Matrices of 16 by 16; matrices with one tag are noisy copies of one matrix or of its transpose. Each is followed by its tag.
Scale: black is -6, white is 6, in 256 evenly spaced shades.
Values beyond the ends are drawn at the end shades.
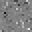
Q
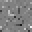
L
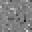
L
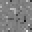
L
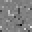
L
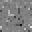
L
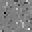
Q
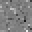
L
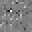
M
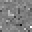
L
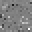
Q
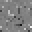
L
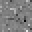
L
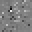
M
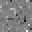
L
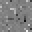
L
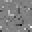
L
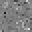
Q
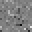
L
